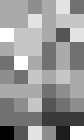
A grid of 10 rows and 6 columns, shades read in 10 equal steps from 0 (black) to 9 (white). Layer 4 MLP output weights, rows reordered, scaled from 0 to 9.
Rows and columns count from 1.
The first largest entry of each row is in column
5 3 1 2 2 3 1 3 1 6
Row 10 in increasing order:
0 1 3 5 8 9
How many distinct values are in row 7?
3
